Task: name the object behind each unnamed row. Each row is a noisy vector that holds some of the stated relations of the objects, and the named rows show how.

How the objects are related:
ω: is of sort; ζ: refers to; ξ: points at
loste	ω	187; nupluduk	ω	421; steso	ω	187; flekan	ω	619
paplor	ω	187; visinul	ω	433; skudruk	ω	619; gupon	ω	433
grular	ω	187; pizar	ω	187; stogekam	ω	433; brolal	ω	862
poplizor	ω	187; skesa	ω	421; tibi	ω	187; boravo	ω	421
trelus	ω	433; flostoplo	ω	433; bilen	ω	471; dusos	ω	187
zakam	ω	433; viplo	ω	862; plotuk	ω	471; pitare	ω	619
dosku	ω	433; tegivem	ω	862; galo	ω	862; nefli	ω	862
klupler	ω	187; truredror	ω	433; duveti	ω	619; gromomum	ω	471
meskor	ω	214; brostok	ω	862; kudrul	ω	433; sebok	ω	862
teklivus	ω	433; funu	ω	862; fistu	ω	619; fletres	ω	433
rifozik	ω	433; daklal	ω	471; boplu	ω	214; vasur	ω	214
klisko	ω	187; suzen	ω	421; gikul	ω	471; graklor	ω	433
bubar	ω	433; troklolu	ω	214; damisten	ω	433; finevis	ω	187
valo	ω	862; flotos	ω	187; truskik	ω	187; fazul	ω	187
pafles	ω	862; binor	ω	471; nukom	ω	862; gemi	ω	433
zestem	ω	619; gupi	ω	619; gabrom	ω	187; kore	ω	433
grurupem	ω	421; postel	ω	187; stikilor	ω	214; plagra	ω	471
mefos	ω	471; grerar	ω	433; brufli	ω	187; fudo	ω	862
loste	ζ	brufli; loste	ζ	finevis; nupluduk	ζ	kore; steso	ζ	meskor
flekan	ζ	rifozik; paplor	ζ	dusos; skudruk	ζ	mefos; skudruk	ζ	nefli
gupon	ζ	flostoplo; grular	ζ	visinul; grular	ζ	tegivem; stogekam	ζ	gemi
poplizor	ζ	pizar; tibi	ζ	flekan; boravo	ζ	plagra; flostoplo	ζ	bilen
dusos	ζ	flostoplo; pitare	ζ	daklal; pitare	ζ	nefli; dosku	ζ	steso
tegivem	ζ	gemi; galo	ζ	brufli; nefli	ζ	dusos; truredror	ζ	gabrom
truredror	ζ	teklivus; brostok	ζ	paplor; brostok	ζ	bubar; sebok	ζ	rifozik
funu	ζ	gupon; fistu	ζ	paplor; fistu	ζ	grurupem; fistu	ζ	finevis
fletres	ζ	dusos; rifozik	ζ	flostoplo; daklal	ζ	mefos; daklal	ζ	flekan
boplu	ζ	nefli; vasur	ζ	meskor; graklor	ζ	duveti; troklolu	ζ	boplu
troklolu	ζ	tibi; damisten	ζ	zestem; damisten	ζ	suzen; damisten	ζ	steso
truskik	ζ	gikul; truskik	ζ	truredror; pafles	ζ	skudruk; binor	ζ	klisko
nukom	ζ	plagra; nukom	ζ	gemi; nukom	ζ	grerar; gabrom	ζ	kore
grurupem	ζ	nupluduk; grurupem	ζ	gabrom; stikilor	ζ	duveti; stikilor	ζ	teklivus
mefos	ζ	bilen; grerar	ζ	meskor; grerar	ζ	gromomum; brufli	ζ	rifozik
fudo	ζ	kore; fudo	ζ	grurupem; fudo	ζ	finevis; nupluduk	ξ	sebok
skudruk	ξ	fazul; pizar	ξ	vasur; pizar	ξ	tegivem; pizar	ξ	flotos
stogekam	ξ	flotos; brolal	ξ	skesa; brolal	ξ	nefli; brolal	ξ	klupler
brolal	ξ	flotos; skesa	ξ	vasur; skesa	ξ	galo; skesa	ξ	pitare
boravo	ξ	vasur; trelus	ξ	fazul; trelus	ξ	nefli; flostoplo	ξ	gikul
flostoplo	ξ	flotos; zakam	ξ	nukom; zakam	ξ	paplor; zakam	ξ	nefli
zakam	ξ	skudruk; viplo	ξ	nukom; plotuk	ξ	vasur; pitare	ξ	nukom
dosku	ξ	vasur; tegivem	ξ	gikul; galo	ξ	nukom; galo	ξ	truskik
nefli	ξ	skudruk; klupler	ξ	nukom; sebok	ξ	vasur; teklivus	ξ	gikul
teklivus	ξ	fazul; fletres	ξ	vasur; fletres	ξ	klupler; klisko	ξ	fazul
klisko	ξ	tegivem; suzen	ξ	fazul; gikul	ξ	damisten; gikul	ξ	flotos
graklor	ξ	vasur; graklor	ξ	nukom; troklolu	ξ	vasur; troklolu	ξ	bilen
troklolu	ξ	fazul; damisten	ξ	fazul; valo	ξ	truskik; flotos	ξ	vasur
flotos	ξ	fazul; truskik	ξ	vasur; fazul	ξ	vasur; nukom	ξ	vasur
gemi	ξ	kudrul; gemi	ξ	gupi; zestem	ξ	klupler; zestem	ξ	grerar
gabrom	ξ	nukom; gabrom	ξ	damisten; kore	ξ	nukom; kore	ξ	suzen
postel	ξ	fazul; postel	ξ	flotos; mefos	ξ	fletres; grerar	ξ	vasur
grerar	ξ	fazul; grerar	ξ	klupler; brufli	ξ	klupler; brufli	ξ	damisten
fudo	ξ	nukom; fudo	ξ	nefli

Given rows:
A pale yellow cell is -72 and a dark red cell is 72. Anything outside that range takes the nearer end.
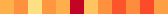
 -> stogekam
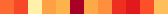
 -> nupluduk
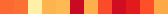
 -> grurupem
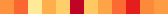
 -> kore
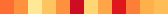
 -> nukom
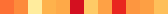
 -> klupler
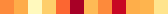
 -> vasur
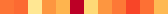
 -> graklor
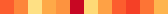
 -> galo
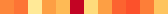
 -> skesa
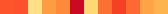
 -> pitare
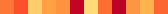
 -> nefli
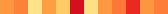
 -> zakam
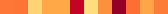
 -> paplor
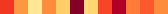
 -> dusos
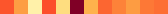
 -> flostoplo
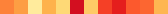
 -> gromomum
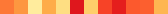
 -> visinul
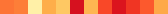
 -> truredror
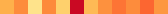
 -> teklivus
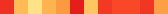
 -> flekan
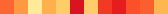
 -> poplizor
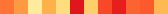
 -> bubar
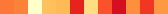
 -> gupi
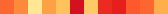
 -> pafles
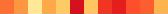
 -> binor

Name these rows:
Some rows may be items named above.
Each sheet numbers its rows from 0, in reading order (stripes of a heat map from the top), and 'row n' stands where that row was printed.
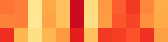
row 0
viplo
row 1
viplo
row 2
flekan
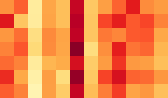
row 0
kore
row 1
rifozik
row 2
troklolu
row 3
fletres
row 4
klupler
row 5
gupon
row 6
bilen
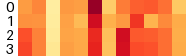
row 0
dosku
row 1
flotos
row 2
daklal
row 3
daklal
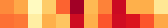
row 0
vasur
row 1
grurupem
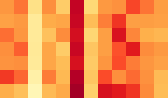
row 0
brolal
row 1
damisten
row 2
nukom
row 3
kore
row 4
suzen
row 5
mefos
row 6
steso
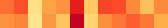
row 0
skudruk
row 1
zestem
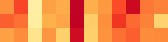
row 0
gabrom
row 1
truskik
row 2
trelus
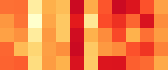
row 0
grurupem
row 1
gemi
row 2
gikul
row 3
brufli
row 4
boplu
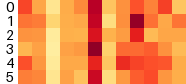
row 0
sebok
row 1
paplor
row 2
fazul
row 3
grerar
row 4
tibi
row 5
viplo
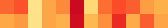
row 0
pitare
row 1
tegivem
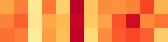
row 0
pizar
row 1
fudo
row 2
valo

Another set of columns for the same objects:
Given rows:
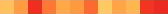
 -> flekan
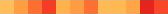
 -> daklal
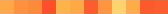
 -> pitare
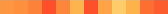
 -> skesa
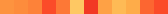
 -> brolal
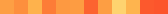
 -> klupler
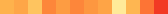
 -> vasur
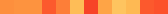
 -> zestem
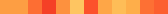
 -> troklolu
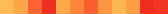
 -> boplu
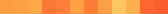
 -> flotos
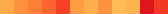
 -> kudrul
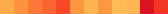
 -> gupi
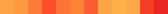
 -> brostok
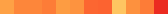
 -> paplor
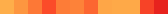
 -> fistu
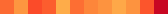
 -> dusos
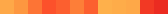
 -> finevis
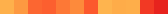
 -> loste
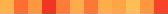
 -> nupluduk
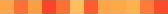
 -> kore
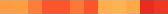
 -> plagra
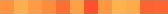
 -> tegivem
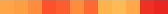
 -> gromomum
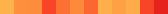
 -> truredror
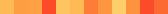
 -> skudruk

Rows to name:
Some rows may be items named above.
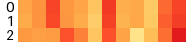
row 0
brufli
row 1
brufli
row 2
grerar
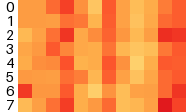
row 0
troklolu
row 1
suzen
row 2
boplu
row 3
sebok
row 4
pitare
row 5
suzen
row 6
flostoplo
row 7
daklal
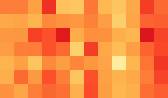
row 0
mefos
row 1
fazul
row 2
gemi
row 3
zakam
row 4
vasur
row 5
fudo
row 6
stogekam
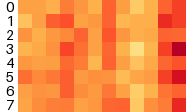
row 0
damisten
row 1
tibi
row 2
tegivem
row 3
steso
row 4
suzen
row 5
gupon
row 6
truskik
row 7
paplor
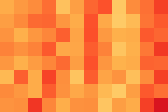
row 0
nefli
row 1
galo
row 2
tegivem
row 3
fletres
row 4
tegivem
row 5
gabrom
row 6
bilen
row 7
rifozik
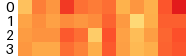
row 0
grurupem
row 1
nukom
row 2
trelus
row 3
gikul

